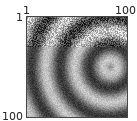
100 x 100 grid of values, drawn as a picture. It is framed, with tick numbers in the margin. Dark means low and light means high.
Rings spread out from the middle right. A horizontal seam about 30% of the way down splits the table, and the bottom part is calmer. No overall slope runs across the table.
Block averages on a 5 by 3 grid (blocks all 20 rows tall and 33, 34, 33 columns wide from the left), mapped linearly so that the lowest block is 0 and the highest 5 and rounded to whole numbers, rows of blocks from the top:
2 2 3 / 2 2 0 / 2 2 5 / 2 2 0 / 2 2 3
